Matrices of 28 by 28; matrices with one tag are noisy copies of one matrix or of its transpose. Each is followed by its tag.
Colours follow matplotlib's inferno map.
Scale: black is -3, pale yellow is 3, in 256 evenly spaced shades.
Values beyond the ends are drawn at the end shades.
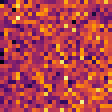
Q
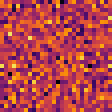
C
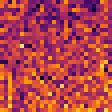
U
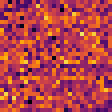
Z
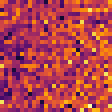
U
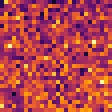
Q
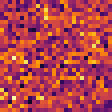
Z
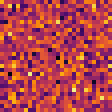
C
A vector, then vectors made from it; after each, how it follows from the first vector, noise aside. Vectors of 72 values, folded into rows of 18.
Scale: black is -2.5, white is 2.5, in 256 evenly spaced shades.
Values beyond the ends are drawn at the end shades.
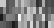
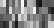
reversed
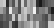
reversed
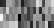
negated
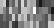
reversed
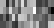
reversed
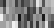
negated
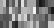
reversed
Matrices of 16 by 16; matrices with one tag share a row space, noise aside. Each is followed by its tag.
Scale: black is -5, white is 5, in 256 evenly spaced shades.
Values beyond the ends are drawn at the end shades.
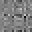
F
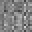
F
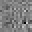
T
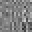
T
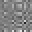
F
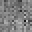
F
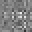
F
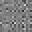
T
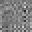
T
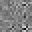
T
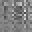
F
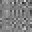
T
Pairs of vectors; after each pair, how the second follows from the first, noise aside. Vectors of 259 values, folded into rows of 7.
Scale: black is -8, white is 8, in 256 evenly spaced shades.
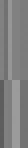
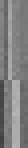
scaled up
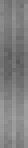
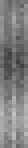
scaled up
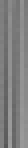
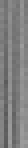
copied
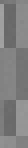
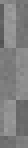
negated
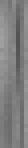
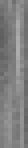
negated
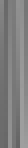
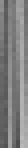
scaled up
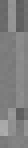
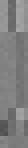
negated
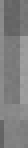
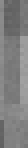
copied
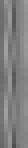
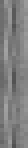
copied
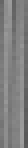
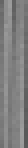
copied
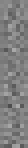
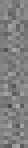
copied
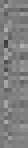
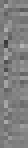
copied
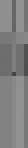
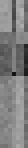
scaled up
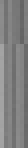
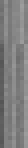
negated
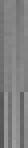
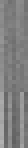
negated
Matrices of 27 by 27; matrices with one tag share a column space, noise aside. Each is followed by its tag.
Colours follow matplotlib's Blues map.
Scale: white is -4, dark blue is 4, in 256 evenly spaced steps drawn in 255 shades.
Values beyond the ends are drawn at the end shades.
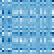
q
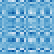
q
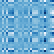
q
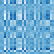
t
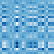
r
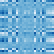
q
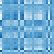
t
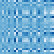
q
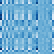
t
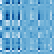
t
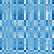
t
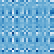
q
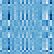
t
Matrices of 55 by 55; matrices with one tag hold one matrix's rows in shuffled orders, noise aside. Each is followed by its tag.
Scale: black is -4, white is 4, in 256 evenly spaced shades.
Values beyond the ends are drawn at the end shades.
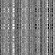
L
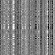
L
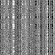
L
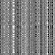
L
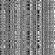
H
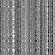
L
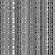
L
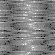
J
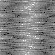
J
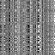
H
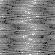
J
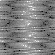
J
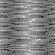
J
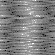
J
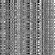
H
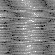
J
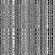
L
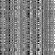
H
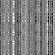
L
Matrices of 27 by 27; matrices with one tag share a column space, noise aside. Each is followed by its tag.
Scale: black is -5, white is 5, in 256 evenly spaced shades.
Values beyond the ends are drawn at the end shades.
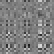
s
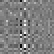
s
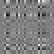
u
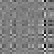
s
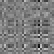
s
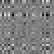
u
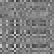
s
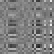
s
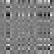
u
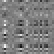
s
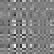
s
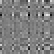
u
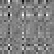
u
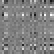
u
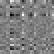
u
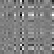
u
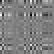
u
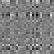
u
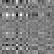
u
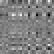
u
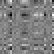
u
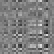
s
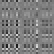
s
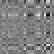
u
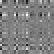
u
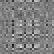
s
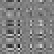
s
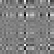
u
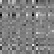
u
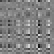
s
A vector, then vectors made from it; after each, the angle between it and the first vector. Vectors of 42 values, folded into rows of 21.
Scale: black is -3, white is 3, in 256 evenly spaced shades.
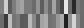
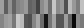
partly opposed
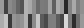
nearly opposite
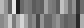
orthogonal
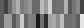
orthogonal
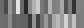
orthogonal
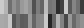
partly aligned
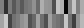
nearly opposite
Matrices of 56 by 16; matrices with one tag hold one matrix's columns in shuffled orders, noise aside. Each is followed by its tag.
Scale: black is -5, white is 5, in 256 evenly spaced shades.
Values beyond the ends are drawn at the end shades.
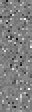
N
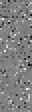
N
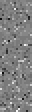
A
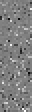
A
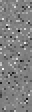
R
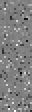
A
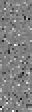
A
